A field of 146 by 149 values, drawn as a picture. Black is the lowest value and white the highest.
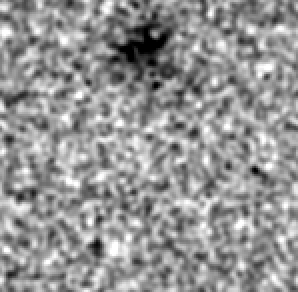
Ninth with the lowest average: top middle. Dips: one, in the top middle. Lone odd cells: none. Grain: blotchy. Average level on the scale: 60%. Stripes: none. Mirror symmetry: none.
